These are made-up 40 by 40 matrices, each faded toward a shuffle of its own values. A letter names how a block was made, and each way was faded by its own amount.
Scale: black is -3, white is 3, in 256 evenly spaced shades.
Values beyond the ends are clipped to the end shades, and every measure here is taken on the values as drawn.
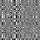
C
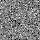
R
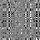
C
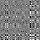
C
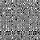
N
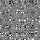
N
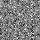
R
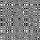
C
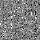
R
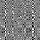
C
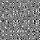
N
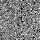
R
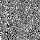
R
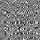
N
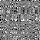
N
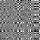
C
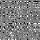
N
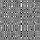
C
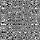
N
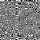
N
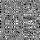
N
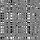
C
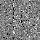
R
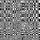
C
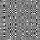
C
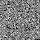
R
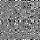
N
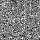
R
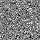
R
